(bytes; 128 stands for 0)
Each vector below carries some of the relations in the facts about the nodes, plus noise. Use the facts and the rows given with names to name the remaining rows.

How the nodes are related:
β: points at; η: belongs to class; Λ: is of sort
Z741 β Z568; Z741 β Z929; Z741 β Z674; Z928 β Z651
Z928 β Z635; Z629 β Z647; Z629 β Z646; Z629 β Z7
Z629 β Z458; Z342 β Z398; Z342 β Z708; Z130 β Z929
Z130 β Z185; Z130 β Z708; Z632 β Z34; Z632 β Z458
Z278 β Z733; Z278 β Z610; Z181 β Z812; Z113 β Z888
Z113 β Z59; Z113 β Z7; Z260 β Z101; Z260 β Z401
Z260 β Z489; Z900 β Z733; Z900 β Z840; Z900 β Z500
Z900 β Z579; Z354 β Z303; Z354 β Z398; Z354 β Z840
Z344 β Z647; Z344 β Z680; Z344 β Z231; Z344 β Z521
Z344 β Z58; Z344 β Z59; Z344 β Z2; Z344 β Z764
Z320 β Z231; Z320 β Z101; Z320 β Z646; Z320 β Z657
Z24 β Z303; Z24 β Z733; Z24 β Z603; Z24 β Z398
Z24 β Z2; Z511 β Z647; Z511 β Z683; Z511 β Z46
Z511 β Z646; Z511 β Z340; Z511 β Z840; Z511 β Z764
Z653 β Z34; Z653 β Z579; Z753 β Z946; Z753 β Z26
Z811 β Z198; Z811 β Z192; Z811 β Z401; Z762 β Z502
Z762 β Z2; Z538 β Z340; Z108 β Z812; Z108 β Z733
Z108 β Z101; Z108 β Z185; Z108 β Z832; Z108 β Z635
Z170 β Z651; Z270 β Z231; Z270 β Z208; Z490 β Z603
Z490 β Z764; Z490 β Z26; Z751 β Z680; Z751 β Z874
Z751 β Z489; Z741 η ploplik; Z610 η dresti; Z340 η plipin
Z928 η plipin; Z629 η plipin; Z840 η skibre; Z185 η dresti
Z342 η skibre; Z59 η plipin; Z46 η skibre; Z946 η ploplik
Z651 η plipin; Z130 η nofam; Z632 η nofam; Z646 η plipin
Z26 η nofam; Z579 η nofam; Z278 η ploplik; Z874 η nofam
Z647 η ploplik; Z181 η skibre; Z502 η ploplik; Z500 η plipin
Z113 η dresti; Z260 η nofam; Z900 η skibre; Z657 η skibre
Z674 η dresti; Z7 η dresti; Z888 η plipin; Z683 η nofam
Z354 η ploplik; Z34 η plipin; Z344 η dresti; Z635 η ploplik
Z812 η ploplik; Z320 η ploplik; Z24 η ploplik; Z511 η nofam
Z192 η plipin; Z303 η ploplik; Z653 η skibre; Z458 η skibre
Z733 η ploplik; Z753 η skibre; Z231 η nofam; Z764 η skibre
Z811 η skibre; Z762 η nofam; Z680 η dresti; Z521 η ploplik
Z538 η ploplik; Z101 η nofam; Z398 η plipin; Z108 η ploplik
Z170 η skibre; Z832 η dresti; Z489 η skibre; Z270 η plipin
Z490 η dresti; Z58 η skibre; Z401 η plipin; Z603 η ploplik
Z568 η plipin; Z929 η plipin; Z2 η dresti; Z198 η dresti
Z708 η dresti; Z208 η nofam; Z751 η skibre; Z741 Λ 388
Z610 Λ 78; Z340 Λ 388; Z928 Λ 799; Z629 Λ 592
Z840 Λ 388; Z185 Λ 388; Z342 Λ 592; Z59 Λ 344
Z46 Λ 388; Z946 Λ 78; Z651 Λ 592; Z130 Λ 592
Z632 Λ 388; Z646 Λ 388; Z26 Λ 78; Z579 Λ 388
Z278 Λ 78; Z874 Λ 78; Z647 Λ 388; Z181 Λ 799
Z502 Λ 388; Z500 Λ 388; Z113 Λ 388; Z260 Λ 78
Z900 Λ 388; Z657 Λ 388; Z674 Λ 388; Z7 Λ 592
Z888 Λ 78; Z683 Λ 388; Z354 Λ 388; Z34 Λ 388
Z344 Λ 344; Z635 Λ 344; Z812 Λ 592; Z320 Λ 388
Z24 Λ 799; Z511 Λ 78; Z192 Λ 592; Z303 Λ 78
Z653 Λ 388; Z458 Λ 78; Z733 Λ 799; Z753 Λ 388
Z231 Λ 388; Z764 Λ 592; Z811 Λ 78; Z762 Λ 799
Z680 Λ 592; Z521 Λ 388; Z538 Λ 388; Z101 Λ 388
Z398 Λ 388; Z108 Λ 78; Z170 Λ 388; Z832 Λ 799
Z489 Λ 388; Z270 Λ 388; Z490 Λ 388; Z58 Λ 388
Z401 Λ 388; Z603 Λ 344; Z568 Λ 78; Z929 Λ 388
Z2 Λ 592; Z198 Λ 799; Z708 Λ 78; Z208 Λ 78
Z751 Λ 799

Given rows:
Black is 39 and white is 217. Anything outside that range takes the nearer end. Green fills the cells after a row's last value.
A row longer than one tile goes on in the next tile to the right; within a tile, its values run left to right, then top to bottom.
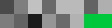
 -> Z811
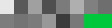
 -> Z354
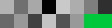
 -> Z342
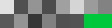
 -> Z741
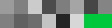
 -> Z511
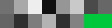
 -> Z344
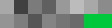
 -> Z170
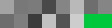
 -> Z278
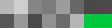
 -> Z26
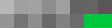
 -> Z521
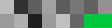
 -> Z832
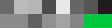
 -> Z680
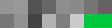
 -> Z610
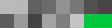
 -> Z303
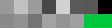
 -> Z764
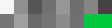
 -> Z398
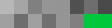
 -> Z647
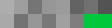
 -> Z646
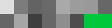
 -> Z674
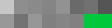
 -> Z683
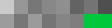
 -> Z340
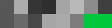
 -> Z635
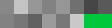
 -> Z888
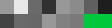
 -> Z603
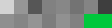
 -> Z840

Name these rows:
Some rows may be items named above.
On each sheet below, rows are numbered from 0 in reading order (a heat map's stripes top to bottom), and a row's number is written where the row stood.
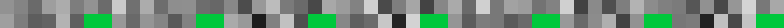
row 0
Z101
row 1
Z538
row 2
Z198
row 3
Z511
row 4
Z270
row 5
Z900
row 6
Z108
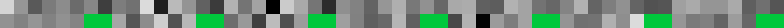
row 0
Z840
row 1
Z629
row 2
Z342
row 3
Z101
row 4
Z568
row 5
Z458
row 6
Z231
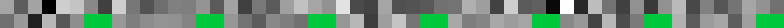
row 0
Z130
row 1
Z500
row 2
Z170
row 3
Z733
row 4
Z7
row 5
Z24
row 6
Z653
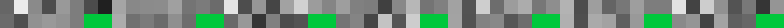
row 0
Z59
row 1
Z657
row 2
Z741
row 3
Z278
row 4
Z320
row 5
Z632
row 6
Z762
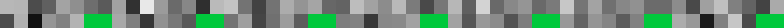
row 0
Z708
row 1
Z751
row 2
Z185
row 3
Z874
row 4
Z113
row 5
Z538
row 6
Z198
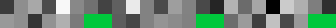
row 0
Z192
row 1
Z59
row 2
Z342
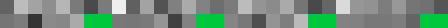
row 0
Z874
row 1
Z354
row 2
Z208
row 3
Z502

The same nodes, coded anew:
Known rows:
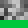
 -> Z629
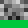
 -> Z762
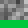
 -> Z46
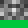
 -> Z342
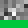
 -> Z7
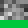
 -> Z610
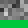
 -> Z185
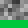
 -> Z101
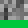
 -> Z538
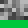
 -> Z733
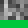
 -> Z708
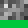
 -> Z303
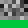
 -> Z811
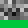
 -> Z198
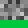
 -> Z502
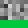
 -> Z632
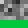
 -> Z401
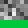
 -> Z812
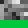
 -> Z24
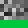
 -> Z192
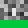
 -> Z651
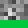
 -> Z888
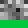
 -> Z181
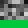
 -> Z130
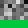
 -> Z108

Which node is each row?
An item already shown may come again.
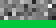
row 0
Z680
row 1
Z603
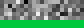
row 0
Z108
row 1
Z458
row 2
Z192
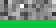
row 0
Z59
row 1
Z231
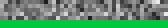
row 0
Z502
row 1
Z840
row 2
Z278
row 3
Z500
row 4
Z708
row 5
Z24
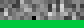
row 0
Z185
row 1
Z900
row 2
Z708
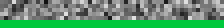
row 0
Z741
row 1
Z398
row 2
Z208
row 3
Z635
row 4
Z874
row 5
Z170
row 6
Z751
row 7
Z832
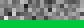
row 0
Z680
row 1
Z354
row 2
Z657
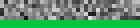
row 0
Z635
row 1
Z270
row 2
Z354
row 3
Z192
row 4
Z733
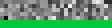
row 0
Z653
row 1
Z320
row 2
Z511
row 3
Z344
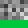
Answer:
Z113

